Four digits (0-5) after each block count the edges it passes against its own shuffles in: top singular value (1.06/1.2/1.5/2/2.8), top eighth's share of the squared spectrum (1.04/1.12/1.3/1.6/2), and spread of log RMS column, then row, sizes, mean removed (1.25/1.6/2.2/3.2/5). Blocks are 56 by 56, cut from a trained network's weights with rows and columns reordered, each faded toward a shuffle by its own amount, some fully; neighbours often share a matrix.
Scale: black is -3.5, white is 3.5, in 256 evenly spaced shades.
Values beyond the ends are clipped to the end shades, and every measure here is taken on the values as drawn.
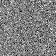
0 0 0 0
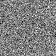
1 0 0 0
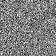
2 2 0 1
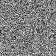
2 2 0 0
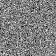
0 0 0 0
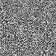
2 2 0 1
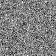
0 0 0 0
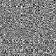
3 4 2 2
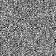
3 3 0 2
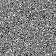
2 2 0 0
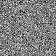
1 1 0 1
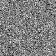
1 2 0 0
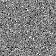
2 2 0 0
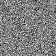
0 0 0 0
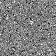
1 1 0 0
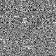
2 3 0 2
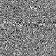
3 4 1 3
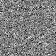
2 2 0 1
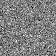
0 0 0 0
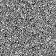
0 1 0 0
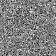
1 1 0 0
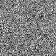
2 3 0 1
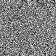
2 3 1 1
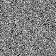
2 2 0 1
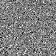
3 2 0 1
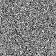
1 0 0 0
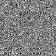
3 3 0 2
